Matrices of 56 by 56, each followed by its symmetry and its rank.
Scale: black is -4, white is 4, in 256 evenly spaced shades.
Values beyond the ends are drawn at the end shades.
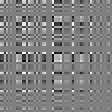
symmetric, rank one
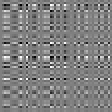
neither, rank one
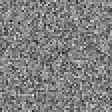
neither, full rank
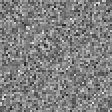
symmetric, full rank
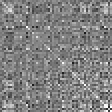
symmetric, rank five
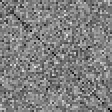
symmetric, full rank
